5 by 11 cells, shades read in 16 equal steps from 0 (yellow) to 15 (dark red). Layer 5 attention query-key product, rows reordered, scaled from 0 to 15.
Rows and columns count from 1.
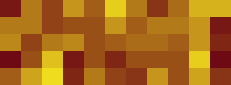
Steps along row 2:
same up down same down up down same down up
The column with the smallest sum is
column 10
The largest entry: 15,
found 2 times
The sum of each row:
80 92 92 110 87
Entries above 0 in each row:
11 11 11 11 10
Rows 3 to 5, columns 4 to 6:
6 10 9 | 14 10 13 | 13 7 11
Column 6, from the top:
1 5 9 13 11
